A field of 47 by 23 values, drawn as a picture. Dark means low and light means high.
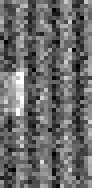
In the middle left lies a patch that is higher than the rest. No row or column stands out. On average the colour sits 40% of the way up the scale. The middle left is the ninth with the highest average. There is no overall slope. Upright stripes repeat 4 times across the table.
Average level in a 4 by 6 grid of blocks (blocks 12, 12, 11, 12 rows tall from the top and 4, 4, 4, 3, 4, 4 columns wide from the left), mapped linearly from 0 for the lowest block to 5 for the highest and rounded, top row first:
1 3 3 0 4 2 | 3 5 3 1 4 2 | 3 4 3 0 3 2 | 1 3 3 1 4 2
